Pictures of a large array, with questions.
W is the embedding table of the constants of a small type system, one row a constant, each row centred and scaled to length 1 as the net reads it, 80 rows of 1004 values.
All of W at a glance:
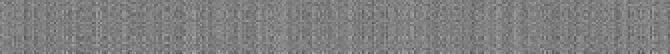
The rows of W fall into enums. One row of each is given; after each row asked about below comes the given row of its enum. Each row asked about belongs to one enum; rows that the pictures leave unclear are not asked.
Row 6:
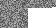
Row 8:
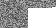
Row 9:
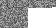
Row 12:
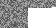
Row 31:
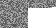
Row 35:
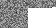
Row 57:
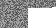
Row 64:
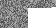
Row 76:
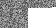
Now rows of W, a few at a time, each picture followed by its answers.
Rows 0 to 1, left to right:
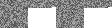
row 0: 12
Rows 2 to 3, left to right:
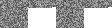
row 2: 9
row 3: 35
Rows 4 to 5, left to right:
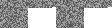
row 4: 35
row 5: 12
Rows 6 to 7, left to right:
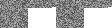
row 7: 8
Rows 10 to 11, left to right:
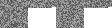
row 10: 12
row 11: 57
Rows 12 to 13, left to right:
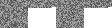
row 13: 57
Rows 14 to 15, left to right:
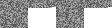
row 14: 31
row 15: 76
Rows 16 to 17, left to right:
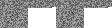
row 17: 57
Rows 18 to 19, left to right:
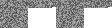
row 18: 35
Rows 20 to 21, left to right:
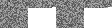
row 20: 35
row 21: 31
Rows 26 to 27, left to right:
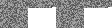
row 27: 57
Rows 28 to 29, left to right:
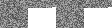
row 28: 8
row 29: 6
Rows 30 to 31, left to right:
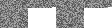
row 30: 6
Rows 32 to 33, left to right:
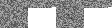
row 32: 12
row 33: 8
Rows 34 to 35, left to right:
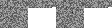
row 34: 35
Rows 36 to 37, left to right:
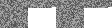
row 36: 12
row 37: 57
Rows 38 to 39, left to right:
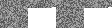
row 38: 64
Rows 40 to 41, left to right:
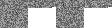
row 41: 9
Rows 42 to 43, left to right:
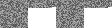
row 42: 31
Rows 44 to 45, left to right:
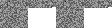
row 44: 35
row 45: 35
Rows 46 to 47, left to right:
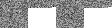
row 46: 76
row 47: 8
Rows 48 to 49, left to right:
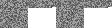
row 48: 35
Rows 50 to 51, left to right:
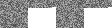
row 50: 31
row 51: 6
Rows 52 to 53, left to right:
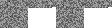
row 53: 35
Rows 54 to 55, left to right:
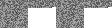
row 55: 57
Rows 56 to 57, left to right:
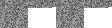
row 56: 57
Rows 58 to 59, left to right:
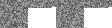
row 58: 12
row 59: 57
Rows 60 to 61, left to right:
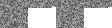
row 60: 12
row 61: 57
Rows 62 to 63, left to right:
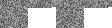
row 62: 64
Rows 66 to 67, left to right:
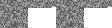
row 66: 12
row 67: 12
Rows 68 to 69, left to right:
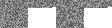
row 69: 12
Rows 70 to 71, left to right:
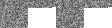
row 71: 9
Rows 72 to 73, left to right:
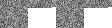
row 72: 64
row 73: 6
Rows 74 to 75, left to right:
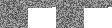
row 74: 8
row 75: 35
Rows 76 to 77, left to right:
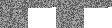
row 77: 57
